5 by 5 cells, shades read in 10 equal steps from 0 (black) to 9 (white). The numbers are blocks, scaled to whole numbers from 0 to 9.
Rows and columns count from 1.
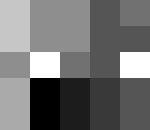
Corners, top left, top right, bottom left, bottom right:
7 4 6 3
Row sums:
24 23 30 12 12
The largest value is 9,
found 2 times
